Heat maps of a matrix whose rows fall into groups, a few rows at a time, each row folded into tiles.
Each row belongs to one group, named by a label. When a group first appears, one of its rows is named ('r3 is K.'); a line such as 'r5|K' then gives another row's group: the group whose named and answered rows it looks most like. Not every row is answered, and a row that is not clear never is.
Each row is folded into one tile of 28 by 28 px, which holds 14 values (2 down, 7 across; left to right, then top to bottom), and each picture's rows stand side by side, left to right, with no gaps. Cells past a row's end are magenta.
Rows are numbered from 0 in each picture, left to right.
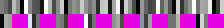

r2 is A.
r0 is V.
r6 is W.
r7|V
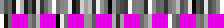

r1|W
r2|V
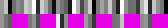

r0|A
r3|A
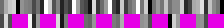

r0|V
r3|W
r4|W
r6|V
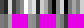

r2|A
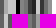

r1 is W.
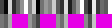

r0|W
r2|W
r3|W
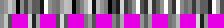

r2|V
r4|W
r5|W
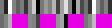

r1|A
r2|V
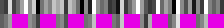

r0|W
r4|W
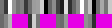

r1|V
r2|W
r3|A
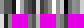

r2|A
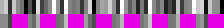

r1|W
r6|W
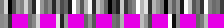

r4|W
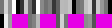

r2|V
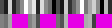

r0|W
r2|W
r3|V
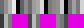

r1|V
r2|A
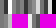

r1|V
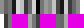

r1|A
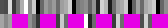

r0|W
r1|A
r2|V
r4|V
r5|V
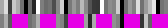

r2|A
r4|A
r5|V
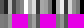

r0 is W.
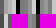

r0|V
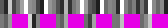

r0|W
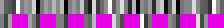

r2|A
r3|W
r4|V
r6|A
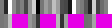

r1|A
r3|W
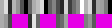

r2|W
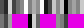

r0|W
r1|V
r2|A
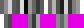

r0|V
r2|W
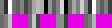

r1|V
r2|A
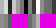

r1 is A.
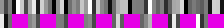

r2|A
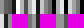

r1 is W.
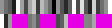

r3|W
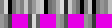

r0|A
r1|V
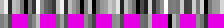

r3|A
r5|W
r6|V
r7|A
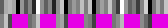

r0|V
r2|A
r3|A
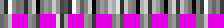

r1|A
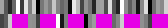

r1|A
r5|A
